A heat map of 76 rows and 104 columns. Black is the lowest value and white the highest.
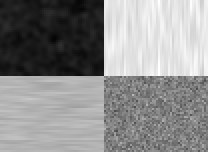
It is made of 2 by 2 panels. Panel 1,1: very low, blotchy, faint in contrast. Panel 1,2: very high, streaked downward, faint in contrast. Panel 2,1: high, streaked across, faint in contrast. Panel 2,2: middling, fine-grained.
